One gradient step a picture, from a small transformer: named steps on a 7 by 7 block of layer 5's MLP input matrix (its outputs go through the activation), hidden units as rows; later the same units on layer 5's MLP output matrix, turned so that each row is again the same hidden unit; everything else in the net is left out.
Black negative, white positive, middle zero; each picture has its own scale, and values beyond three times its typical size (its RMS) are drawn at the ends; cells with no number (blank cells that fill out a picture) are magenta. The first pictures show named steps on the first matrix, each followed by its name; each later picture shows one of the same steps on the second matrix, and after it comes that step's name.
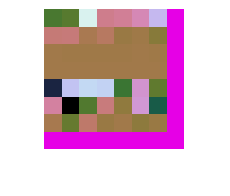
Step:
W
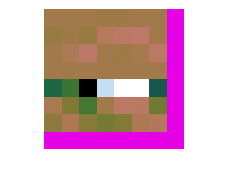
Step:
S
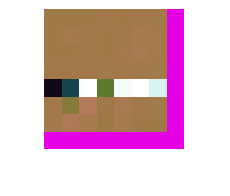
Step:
S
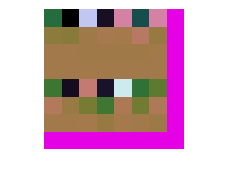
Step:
W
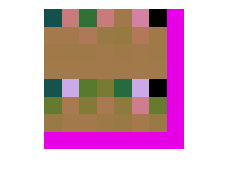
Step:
W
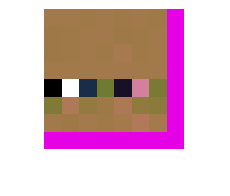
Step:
S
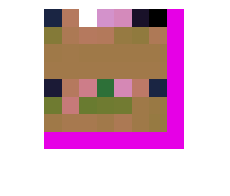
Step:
W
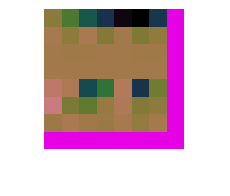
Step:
W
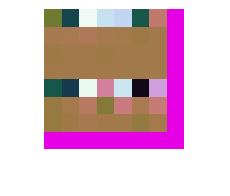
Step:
W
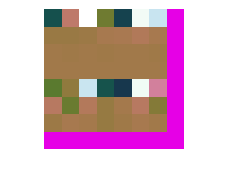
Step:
W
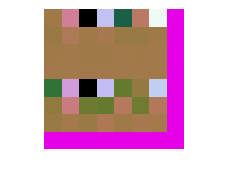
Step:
W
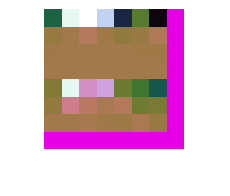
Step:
W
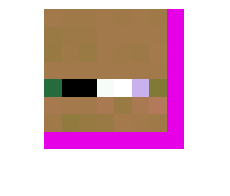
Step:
S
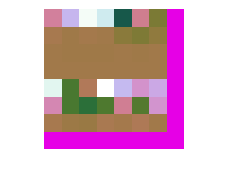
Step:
W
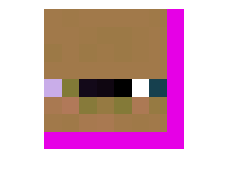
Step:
S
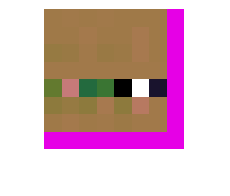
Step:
S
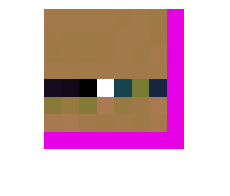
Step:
S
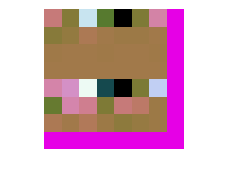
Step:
W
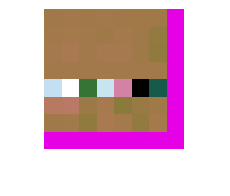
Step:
S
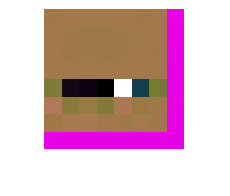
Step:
S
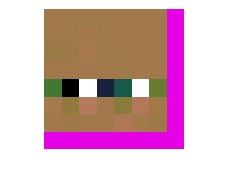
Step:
S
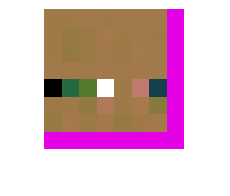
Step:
S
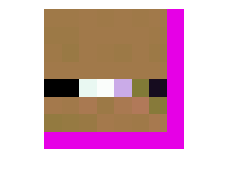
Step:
S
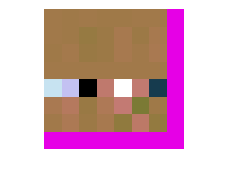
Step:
S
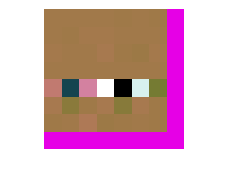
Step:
S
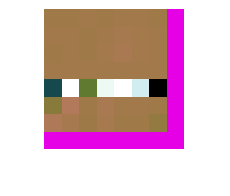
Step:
S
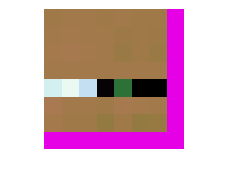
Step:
S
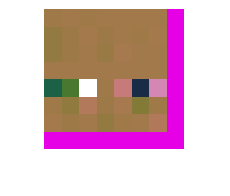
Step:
S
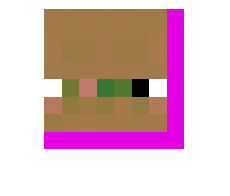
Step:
S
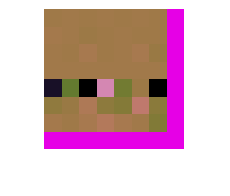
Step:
S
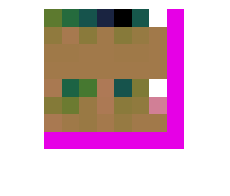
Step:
W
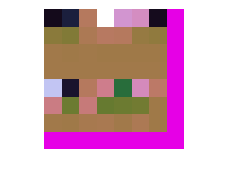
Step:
W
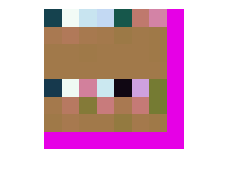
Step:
W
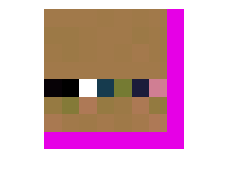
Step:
S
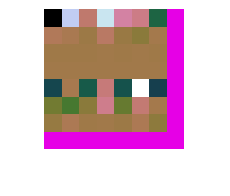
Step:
W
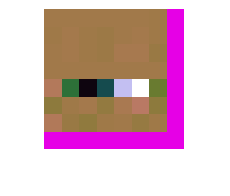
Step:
S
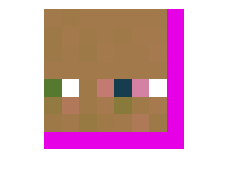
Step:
S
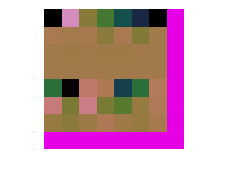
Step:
W
